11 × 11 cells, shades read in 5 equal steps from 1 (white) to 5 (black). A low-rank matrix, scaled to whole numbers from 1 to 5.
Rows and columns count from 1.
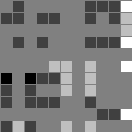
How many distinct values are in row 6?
3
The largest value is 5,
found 2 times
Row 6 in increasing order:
1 2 2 2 3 3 3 3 3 3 3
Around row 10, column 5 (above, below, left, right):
4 3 3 3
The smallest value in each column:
3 2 3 3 2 2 3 2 3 3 1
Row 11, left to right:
4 2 4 3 3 2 3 2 3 3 3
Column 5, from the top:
3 4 3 3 3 2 4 3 4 3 3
